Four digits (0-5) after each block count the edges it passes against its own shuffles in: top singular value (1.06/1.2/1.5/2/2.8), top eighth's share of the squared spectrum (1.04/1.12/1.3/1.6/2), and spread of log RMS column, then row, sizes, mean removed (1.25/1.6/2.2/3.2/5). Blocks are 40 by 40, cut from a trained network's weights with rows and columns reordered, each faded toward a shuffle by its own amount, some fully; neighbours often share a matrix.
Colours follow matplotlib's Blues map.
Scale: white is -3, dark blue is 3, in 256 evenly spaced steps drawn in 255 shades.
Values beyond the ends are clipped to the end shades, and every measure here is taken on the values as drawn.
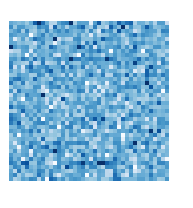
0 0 0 0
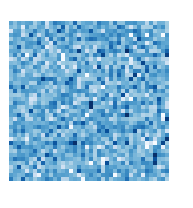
1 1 0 0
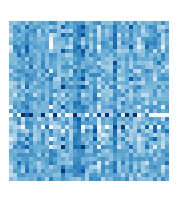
3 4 2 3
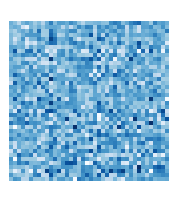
3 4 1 2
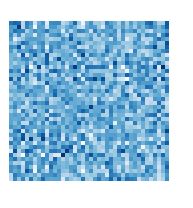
3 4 1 1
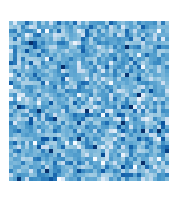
0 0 0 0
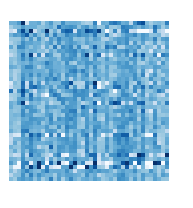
3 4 0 3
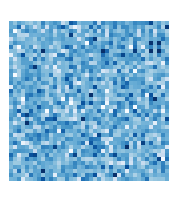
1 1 0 0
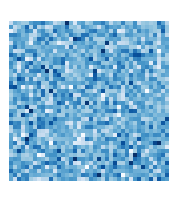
0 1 0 0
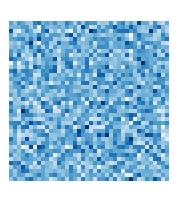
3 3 1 2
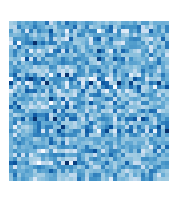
3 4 1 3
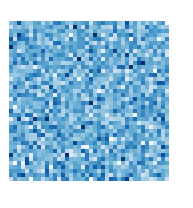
0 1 0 0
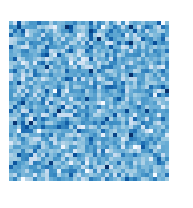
0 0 0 0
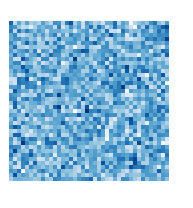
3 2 1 0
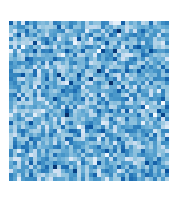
0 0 0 0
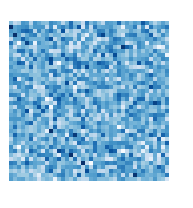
1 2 0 0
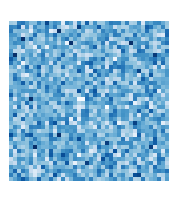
1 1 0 0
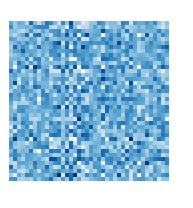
3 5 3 2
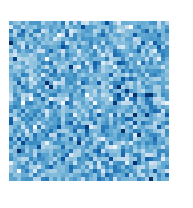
2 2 0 1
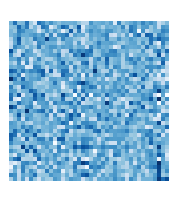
3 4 2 0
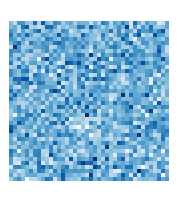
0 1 0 0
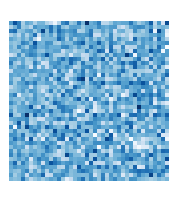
2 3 1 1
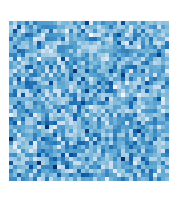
0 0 0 0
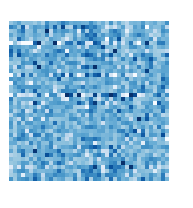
2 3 0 2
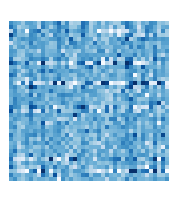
3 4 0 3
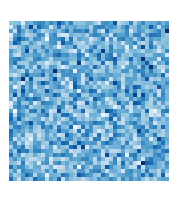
0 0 0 0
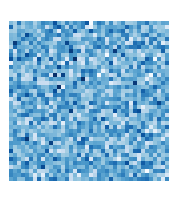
1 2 0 0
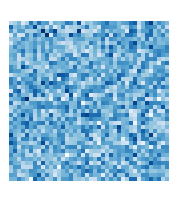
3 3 1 1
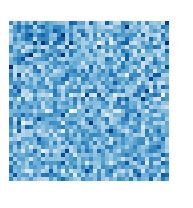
3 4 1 2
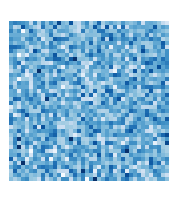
1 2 0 0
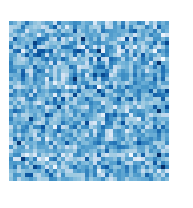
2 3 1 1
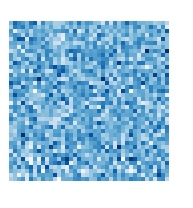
2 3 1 1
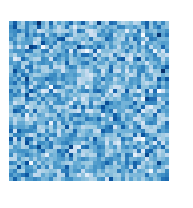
2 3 0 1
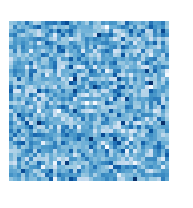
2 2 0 0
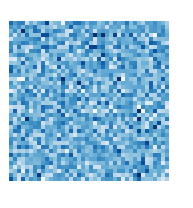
2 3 1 1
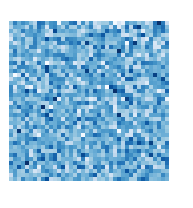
2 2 0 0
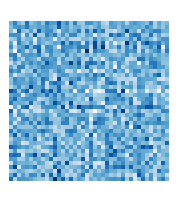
3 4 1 2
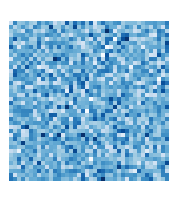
0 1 0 0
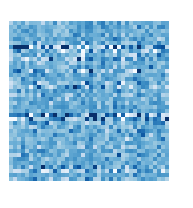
3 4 0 3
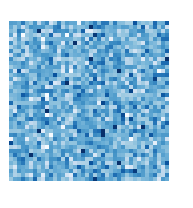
1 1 0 0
